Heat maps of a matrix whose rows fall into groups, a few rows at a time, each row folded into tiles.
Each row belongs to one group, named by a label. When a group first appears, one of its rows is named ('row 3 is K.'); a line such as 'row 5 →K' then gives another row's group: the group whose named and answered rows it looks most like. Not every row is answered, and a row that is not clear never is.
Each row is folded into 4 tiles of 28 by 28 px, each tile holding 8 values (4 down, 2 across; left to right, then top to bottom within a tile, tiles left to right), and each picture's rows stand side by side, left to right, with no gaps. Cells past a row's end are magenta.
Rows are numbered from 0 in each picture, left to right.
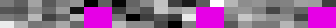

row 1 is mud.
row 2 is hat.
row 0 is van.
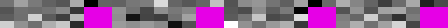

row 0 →van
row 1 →mud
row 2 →van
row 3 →van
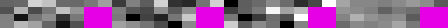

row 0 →mud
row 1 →mud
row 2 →mud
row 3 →hat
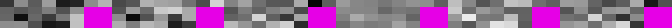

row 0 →mud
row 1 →mud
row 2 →van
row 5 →van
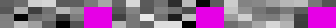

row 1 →van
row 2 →hat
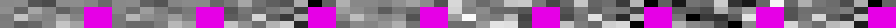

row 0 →hat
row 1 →hat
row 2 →van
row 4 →hat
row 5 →van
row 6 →mud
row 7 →van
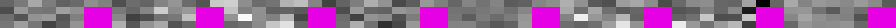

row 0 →mud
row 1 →mud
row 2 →hat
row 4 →mud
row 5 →hat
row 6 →van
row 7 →hat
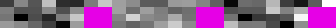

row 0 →mud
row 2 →mud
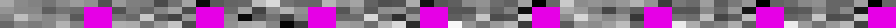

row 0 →hat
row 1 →van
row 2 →mud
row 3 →van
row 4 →van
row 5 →hat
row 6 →van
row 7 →van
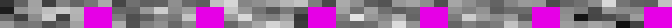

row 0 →mud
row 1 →mud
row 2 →hat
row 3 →hat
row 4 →hat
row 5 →mud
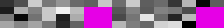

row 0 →mud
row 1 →van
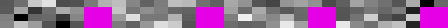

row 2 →hat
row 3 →van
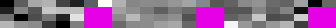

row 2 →van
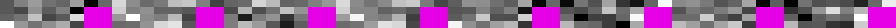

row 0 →van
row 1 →hat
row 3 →hat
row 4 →van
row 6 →van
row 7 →mud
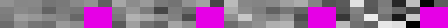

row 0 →hat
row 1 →hat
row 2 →hat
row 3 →van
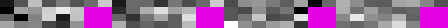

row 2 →van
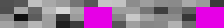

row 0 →mud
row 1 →hat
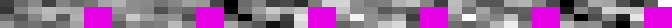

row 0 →mud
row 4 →hat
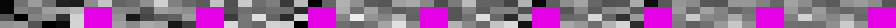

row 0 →mud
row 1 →mud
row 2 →van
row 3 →hat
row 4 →van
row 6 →hat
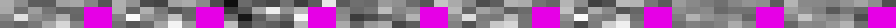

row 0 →hat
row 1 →hat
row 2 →mud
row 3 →mud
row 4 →hat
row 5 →hat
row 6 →hat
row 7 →hat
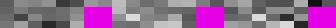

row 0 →mud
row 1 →hat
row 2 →van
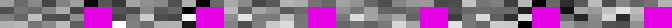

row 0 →van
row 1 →van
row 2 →hat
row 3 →hat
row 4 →van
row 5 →mud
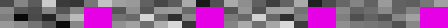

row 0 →mud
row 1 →van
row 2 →van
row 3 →mud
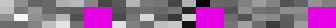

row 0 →hat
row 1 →van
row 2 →mud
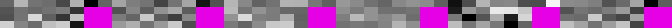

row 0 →van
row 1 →van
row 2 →hat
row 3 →hat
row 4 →mud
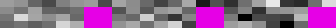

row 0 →hat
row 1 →van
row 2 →mud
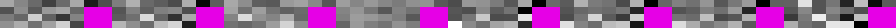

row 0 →van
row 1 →van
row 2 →hat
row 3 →hat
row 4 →van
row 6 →van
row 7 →van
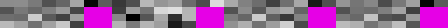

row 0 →van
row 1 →mud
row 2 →van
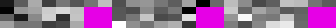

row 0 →mud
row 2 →hat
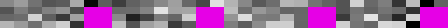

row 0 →van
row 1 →mud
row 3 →van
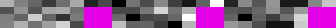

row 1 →mud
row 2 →mud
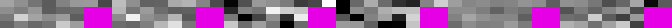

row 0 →hat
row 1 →hat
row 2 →mud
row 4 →hat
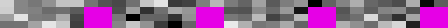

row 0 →hat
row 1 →mud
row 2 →van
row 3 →van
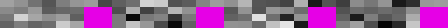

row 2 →van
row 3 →mud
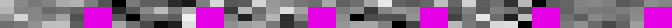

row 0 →hat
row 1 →mud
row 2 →mud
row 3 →mud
